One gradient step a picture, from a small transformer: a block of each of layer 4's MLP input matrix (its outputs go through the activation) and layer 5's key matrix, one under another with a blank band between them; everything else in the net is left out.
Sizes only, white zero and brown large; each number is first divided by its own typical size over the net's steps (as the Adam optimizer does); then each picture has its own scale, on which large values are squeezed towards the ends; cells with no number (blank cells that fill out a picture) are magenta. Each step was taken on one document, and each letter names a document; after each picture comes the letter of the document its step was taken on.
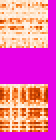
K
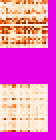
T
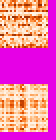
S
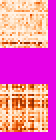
S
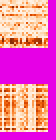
S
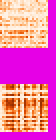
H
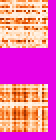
T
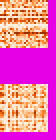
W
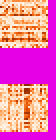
W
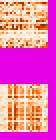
K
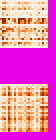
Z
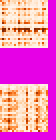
Z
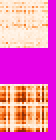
T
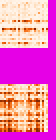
Z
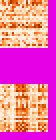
S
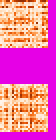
W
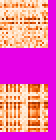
K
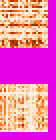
S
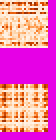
K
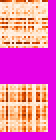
T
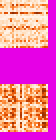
K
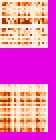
Z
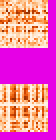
T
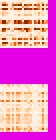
Z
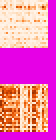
K
